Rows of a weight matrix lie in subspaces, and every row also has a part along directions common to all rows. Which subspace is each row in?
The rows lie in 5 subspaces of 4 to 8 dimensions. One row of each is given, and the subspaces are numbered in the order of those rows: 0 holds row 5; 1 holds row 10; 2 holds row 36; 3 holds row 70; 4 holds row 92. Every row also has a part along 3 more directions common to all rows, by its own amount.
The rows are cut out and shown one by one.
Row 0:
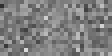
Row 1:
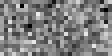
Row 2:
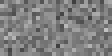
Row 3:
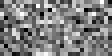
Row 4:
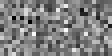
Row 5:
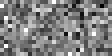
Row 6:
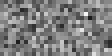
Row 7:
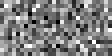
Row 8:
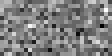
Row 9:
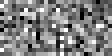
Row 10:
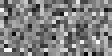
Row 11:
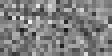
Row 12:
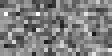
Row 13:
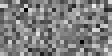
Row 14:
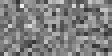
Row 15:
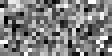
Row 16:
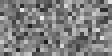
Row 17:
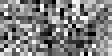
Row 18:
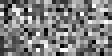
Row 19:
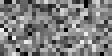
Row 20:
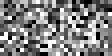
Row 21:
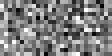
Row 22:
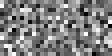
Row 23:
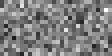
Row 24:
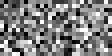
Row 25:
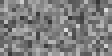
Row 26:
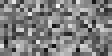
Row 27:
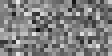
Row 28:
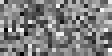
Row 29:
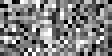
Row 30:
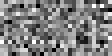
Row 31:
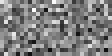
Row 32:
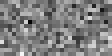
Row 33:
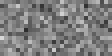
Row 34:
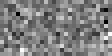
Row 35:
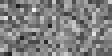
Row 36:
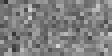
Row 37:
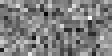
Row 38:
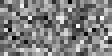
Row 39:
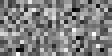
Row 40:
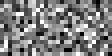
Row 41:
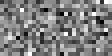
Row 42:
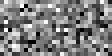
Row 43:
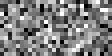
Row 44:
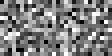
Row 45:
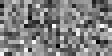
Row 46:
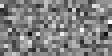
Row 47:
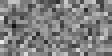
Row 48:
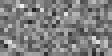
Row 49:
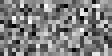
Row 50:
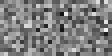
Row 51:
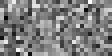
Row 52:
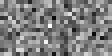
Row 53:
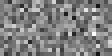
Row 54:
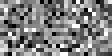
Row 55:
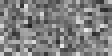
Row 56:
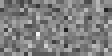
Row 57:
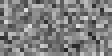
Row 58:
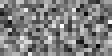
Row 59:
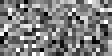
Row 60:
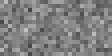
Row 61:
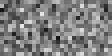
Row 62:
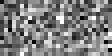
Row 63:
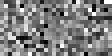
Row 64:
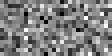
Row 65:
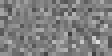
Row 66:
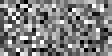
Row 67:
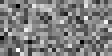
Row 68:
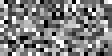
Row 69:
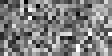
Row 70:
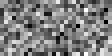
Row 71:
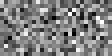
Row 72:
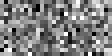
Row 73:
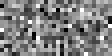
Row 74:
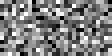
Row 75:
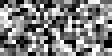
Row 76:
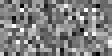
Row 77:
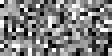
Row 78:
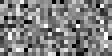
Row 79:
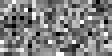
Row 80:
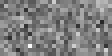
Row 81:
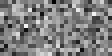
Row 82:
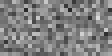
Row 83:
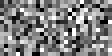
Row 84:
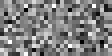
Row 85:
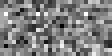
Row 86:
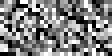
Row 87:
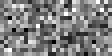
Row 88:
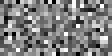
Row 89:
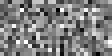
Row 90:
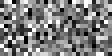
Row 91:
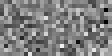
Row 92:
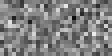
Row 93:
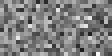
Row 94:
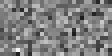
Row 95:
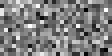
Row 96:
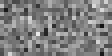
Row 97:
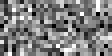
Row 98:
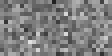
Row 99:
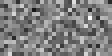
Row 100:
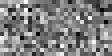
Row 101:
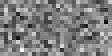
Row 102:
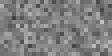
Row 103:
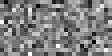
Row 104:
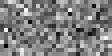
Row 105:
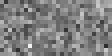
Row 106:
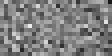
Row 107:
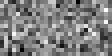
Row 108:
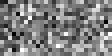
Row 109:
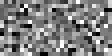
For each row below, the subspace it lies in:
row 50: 3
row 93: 2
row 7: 0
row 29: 1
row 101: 2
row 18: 0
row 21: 0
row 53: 4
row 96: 0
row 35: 3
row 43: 1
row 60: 0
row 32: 2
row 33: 1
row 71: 3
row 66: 1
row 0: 0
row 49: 4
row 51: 3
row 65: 1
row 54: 3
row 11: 4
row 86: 1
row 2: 3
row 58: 4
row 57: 1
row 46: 4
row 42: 0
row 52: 3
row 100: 1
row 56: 2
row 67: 1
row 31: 0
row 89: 4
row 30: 1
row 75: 4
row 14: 0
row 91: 0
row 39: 3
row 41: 3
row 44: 3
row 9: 4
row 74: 3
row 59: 1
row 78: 0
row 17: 1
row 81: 0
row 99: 3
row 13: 1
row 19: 1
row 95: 3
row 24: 2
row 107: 2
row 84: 1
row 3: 0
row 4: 4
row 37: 4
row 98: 0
